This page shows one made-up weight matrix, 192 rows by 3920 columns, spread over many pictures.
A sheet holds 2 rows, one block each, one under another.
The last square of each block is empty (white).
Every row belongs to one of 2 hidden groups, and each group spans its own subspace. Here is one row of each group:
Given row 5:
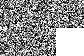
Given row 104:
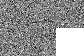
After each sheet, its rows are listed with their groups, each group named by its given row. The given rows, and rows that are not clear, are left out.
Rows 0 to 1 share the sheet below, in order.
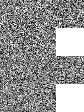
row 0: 5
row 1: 104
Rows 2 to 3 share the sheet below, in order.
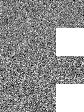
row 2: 5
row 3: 104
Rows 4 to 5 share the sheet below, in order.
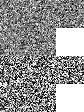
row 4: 5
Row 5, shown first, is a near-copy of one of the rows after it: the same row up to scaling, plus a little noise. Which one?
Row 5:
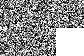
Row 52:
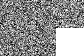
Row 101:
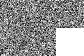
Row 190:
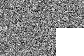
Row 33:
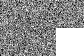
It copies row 190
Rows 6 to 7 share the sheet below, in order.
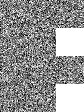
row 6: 104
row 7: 5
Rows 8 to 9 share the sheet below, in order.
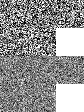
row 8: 104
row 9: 104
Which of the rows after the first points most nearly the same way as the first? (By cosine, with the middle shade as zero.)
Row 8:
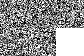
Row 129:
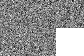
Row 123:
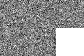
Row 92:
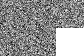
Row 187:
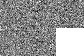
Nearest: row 123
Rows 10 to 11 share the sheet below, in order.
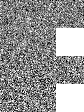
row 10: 5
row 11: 104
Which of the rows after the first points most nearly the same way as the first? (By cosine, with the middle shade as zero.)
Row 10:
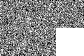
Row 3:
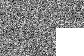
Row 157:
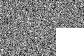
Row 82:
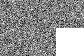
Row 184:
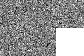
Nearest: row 157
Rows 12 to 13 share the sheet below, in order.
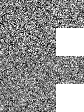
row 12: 5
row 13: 5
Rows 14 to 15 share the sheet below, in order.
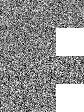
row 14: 5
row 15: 104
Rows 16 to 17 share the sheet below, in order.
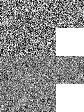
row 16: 5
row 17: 5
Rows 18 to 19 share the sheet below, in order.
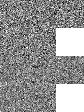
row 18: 104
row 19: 5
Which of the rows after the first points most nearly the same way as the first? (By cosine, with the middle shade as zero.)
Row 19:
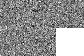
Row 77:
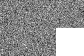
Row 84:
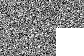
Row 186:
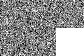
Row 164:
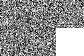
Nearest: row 77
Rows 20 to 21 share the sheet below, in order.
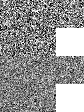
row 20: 5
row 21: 104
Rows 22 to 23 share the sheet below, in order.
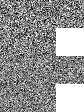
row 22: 104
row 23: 5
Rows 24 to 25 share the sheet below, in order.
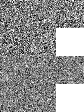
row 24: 104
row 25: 5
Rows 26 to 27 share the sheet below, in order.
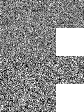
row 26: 5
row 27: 5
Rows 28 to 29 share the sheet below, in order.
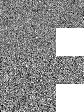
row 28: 5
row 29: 5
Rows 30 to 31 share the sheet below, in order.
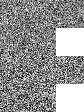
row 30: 5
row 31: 104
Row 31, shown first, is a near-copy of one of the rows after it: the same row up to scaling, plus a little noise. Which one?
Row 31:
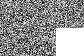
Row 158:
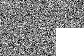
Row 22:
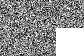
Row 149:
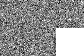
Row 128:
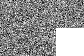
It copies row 128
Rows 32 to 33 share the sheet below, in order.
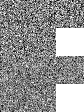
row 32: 104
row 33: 5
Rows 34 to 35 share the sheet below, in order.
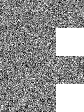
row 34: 5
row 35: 5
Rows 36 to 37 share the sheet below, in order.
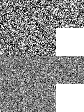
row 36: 5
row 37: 104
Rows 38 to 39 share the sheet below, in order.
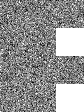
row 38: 5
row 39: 5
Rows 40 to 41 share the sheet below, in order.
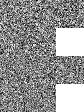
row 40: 5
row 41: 104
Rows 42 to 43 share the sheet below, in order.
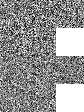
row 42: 104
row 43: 5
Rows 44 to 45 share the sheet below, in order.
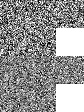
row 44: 5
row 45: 5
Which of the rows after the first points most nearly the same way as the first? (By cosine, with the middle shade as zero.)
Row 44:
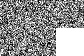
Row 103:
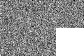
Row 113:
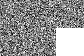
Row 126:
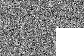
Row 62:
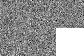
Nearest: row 103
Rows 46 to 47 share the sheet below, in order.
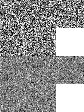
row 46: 104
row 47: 5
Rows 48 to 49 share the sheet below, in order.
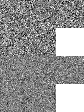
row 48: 104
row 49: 104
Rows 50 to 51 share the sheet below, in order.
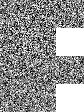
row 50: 104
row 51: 104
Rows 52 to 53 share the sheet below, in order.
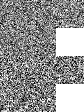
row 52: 5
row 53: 5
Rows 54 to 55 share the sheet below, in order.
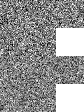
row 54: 5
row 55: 5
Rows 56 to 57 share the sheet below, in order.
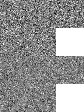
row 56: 104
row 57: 5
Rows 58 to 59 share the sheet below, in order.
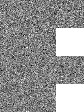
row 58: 104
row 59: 104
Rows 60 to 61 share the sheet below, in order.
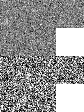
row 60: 5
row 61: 5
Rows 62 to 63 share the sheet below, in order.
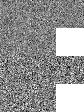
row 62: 5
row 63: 104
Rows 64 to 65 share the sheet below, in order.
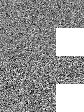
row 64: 104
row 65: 104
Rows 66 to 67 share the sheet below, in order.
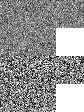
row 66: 5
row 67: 104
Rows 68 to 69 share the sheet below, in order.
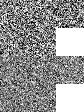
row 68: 5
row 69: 5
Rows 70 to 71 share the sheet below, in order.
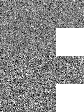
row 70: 5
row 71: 104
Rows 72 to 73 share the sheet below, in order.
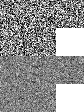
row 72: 104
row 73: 5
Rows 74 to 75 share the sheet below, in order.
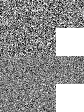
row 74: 5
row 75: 104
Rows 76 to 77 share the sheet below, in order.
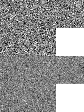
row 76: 104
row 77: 5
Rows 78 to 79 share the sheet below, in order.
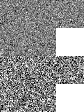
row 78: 5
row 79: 5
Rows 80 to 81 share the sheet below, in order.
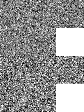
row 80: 5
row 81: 5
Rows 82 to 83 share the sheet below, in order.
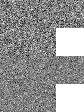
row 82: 104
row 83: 104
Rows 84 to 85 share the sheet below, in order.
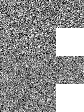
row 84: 104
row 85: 5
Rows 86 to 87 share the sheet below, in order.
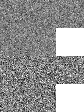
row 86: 104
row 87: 104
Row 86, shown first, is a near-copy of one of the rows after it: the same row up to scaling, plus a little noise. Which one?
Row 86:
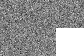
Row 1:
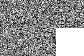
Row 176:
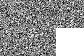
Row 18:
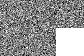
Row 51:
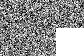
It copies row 51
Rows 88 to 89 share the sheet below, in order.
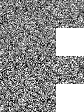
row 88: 5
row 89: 5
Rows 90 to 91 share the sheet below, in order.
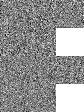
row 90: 5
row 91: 104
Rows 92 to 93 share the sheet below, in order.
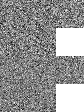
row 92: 5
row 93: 104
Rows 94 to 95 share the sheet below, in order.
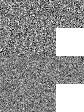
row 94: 104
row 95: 104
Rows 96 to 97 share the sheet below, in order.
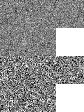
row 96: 5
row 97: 5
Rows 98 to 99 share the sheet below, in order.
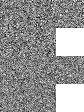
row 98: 5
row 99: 104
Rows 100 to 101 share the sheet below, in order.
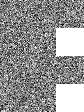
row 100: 104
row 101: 5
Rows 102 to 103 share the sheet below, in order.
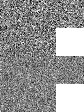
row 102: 5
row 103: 5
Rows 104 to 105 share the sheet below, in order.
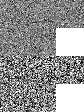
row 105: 104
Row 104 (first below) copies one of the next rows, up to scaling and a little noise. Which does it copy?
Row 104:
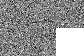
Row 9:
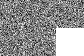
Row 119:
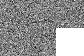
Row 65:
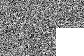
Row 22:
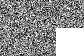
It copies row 119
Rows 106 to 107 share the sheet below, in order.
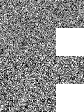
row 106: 5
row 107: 5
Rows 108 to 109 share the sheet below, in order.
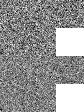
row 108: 5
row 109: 5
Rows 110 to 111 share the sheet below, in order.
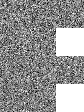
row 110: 104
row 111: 104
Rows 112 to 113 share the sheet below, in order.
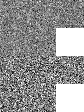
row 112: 5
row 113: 104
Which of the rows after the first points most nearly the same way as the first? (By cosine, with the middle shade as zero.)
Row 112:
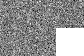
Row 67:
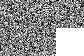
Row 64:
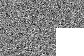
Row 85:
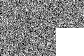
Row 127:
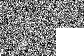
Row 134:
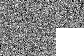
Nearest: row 127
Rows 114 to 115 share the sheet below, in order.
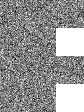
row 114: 5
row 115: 104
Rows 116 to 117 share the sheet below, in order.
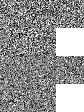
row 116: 104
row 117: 104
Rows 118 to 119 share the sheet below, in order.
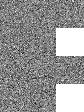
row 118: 104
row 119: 104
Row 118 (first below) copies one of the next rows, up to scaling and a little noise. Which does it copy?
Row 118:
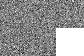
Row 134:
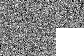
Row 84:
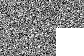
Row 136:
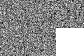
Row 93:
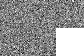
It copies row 93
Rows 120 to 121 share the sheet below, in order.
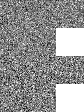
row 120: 5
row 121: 104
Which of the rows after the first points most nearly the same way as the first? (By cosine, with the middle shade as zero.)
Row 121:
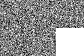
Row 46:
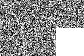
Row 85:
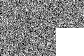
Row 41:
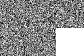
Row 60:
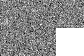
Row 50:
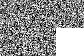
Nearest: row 41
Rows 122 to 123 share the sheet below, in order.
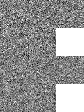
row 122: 104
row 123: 104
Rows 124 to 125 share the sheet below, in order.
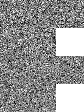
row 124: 104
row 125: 104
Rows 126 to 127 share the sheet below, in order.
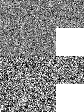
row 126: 104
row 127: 5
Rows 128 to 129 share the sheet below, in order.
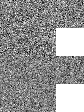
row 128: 104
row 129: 104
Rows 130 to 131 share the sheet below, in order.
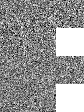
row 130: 104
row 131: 104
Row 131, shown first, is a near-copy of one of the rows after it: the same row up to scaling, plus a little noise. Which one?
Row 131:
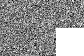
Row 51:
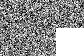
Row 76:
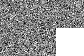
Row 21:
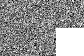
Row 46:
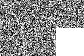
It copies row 21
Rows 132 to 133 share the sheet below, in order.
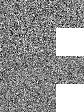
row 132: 104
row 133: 5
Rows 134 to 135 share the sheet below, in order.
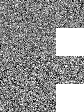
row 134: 104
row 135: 5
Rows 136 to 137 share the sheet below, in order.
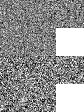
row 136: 104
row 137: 5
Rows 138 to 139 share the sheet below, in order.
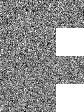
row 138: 5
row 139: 5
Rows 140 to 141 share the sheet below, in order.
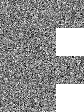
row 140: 104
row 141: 104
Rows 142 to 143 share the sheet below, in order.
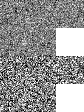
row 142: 5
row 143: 5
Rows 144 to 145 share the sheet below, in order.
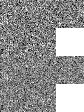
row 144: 5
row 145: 5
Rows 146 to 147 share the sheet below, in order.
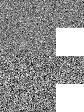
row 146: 5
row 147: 104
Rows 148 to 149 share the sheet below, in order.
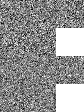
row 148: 104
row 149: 104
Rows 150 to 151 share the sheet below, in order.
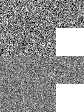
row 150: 5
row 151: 104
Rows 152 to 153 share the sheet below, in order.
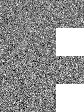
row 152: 5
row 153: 104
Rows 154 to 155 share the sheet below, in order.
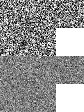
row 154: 5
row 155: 5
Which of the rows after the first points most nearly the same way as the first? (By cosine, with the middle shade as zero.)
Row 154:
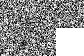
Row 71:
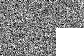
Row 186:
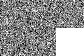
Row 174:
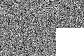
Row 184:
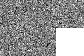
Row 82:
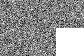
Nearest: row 186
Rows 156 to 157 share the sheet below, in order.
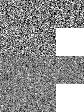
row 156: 104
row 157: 5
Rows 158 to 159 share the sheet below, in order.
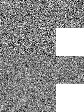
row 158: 104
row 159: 5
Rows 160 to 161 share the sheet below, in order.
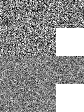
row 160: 5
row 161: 5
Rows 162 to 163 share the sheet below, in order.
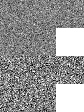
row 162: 104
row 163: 104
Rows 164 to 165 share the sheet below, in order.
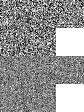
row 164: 5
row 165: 104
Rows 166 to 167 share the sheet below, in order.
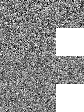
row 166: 104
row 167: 5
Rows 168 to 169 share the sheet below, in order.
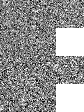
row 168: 5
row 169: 5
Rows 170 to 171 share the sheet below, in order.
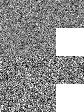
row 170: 5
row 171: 5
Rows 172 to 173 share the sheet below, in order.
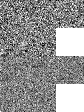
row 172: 5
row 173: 5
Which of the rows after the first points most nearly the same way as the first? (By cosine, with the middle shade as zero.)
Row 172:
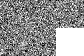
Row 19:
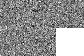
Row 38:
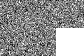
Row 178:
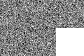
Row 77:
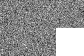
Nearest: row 38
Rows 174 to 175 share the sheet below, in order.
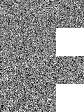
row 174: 104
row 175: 5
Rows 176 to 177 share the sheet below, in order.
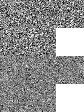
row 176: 104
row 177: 5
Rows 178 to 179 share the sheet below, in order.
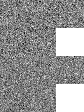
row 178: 5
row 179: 104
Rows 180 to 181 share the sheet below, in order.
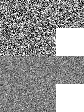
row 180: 104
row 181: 104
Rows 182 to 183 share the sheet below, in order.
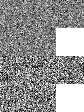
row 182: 5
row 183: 5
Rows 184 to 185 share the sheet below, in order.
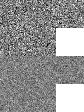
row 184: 5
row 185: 5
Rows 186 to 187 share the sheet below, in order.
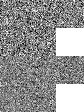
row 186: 5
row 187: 5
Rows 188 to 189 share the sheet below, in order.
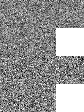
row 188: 104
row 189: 104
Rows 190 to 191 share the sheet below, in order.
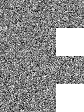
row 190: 5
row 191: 104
